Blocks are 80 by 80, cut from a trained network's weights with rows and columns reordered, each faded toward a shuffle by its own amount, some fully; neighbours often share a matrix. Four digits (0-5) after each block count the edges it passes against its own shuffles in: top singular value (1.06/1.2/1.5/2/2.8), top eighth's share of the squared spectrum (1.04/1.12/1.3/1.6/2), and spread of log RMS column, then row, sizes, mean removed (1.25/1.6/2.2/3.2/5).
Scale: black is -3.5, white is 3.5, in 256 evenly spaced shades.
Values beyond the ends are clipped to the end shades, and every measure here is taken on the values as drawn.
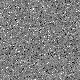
0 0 0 0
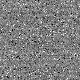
1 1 0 0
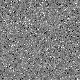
0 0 0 0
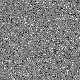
0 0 0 0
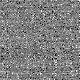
2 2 2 0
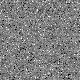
1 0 0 0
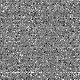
2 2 2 1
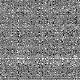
3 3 3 1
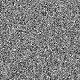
2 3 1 0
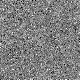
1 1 0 0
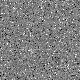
0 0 0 0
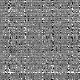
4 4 4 2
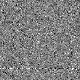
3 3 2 1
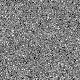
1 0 0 0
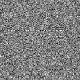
3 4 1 2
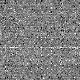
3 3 2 1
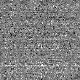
2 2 2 1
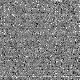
2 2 2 0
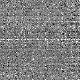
3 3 3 2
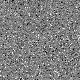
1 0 0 0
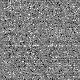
2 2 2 0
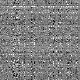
3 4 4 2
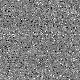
1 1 1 0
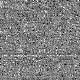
2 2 2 0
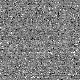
2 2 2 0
